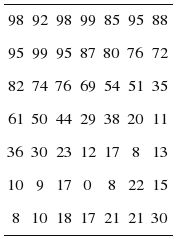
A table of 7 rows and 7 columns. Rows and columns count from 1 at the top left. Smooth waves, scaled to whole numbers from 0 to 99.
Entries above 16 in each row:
7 7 7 6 4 2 5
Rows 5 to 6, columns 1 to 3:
36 30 23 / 10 9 17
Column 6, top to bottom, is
95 76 51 20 8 22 21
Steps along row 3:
down up down down down down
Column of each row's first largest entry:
4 2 1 1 1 6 7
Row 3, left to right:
82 74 76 69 54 51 35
